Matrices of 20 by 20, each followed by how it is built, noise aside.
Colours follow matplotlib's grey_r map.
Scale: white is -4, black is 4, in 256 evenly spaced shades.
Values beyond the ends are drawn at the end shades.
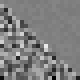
lower triangular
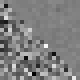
lower triangular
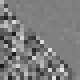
lower triangular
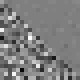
lower triangular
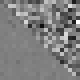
upper triangular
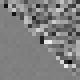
upper triangular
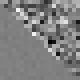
upper triangular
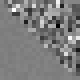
upper triangular
